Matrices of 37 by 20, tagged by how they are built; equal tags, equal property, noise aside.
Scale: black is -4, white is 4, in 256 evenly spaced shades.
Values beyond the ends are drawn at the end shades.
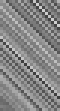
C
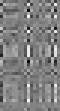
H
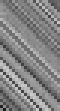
C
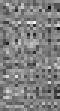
H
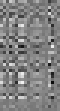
H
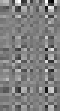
H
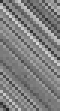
C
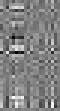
H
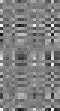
H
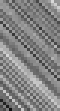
C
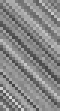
C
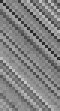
C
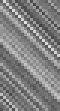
C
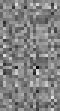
H
